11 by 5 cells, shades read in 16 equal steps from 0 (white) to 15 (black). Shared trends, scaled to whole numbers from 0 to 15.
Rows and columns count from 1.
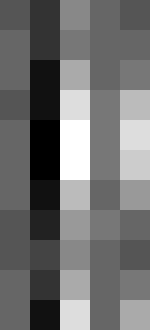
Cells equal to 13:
1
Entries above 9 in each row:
3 1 1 2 1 1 1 2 3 1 1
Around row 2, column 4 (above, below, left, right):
9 9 8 9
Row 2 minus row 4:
-1 -2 6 1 5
